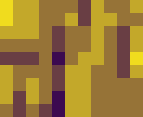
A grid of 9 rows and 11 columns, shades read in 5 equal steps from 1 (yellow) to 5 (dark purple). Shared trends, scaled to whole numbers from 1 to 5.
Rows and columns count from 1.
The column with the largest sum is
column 5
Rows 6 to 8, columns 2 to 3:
3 3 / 3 2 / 4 2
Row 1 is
1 2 2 3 3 3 4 2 3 3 2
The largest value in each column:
4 4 4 4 5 3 4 3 3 4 3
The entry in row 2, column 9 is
2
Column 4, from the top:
3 3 3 3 3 3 3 3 4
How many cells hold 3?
45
